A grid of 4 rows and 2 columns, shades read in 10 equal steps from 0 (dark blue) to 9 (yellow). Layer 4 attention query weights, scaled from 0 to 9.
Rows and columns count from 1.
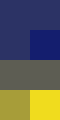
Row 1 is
1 1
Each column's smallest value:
1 0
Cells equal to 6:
1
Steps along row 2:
down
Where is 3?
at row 3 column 1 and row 3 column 2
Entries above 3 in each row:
0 0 0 2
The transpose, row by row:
1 1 3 6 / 1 0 3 9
